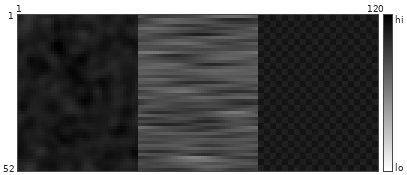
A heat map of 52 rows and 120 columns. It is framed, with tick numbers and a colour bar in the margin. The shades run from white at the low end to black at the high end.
The table splits into one row of 3 panels. Panel 1,1: very high, blotchy, faint in contrast. Panel 1,2: high, streaked across. Panel 1,3: very high, checkered, faint in contrast.
